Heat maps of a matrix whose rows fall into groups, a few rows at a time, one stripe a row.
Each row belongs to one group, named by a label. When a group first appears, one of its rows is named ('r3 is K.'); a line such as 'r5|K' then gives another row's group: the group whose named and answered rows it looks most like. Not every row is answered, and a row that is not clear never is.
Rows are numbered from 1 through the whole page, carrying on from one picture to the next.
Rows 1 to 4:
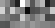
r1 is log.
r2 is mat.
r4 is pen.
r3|log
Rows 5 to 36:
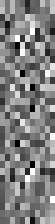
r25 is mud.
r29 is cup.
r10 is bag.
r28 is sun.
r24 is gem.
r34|mud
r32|bag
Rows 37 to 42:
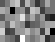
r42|log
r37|bag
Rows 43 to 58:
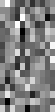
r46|bag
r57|pen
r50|bag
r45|log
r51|gem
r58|mat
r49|gem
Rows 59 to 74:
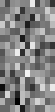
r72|mud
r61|sun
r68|bag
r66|bag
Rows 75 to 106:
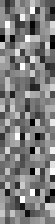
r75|pen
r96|sun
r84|log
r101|mud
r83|cup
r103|log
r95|bag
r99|sun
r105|mat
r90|mat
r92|sun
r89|mat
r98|gem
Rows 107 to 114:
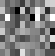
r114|log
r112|gem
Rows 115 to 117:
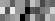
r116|mat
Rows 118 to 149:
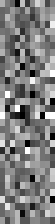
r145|gem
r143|sun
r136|bag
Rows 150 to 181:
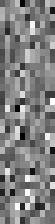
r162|bag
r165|mud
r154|pen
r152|mat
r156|sun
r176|gem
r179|bag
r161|bag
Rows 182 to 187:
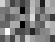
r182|cup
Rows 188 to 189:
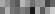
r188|log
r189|sun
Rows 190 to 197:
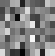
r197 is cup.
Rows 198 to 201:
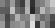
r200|pen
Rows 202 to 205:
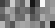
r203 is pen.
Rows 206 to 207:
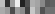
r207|cup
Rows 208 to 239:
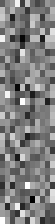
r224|mat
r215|log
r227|mat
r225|sun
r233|gem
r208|bag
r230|mud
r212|gem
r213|cup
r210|cup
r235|gem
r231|gem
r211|cup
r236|sun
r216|mud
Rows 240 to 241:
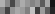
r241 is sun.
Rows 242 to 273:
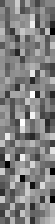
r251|pen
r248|gem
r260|log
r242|bag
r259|log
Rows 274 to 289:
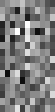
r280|cup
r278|bag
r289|bag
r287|gem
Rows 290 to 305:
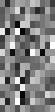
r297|cup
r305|mud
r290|pen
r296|gem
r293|mud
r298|gem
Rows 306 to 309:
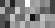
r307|pen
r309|pen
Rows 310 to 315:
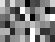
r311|log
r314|cup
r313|pen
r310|mat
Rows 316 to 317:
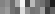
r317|log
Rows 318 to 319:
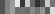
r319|gem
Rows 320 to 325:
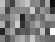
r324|gem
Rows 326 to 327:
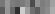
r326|sun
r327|mud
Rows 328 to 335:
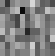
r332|mat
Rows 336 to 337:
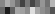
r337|pen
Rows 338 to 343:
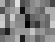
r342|pen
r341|mat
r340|mat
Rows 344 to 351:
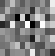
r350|bag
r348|log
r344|gem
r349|sun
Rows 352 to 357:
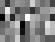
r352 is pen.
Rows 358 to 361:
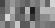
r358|gem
